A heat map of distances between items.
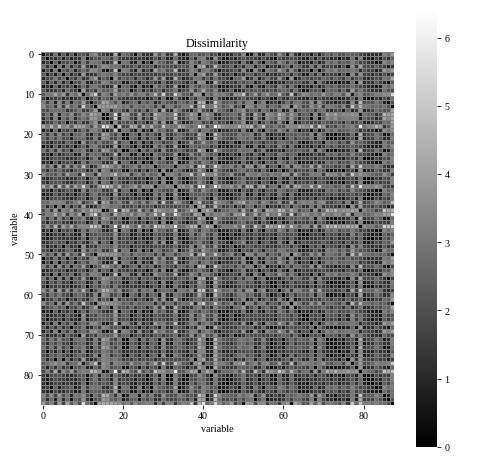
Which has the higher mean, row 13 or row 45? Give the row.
13
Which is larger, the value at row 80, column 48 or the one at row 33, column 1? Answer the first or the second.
the second
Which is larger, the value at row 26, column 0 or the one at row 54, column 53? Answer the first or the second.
the second
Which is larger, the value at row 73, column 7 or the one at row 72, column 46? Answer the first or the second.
the second
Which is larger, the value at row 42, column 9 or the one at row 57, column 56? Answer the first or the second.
the first
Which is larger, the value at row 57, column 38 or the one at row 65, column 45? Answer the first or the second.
the first
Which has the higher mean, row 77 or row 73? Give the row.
77
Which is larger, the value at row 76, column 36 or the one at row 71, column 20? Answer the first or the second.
the first
